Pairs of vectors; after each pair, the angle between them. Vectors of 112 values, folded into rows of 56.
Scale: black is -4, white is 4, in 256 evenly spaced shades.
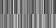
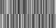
partly opposed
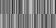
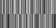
orthogonal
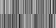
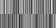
nearly parallel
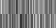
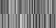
nearly opposite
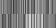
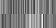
nearly parallel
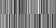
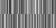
partly aligned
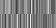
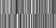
nearly parallel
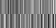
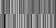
partly opposed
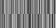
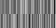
partly aligned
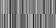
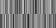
orthogonal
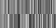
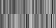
partly opposed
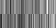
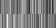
partly opposed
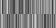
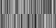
nearly opposite
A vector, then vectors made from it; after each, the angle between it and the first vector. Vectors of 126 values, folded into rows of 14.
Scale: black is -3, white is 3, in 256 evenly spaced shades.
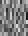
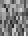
partly aligned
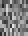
partly opposed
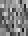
partly aligned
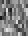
partly opposed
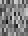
partly opposed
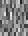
nearly parallel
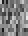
partly opposed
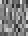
nearly opposite
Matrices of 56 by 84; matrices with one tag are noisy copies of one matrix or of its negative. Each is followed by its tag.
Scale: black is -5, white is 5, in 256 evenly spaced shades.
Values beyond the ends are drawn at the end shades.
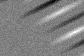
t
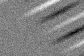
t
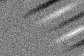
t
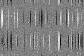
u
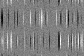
u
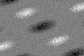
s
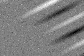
t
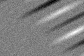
t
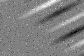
t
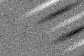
t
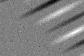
t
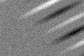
t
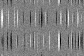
u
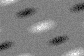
s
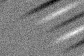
t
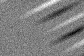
t
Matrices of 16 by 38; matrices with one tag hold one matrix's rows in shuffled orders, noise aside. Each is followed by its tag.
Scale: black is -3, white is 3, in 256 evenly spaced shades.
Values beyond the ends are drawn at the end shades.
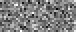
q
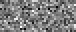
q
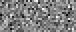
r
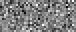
r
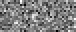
q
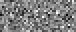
r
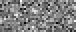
q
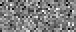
r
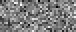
q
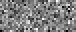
r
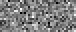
q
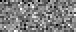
q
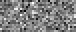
q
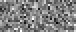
q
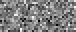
q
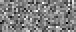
r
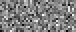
r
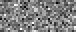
q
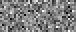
r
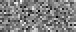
q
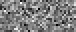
q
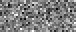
q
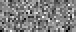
r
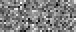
q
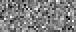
r
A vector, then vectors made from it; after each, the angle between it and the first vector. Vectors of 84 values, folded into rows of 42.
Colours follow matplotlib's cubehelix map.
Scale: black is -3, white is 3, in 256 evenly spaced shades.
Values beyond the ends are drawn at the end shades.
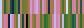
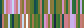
nearly opposite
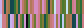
nearly parallel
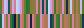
partly opposed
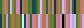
partly opposed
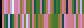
nearly opposite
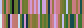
nearly parallel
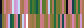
nearly opposite
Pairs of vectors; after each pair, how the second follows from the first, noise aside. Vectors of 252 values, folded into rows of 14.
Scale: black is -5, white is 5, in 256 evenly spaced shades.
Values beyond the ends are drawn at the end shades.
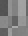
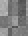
negated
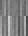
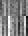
scaled up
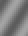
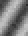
scaled up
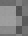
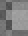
reversed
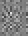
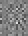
reversed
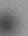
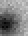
scaled up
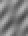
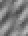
reversed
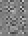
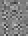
reversed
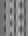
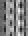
scaled up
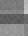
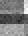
scaled up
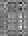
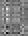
reversed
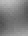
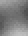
reversed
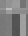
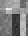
scaled up
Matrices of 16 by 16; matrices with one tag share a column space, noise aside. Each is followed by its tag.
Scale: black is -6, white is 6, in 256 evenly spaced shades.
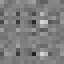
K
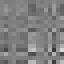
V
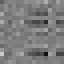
K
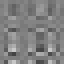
V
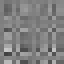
V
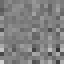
V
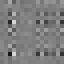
K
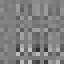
V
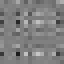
K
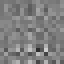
V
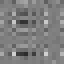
K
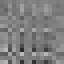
V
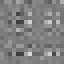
K
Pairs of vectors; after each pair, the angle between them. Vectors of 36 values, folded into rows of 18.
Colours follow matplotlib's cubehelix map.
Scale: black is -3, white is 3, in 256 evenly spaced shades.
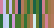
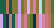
nearly opposite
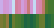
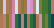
partly aligned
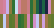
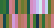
nearly opposite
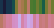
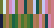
partly opposed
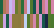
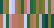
nearly parallel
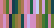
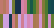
partly aligned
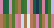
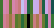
nearly opposite
